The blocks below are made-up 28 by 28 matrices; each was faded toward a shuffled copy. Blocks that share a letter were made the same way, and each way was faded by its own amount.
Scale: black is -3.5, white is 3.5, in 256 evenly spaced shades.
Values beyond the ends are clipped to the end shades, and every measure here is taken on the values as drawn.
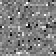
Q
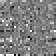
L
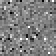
Q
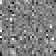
L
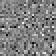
L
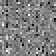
Q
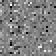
Q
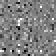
L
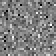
Q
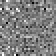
L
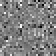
L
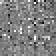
L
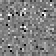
Q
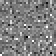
Q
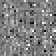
L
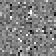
Q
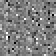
Q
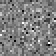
Q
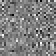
L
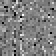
Q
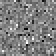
Q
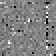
Q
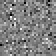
Q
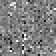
Q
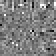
L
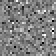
Q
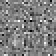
L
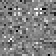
L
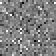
Q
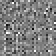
L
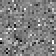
Q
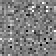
L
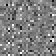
L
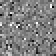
Q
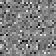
L
